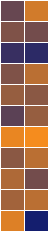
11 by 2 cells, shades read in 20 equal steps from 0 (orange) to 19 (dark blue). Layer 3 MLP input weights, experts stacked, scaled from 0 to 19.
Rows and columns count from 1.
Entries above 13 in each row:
0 0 2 0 0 0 0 0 0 0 1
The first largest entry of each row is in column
1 2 2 1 2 1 1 1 2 1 2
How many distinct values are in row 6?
2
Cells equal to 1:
1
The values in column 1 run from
1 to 16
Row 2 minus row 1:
-2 8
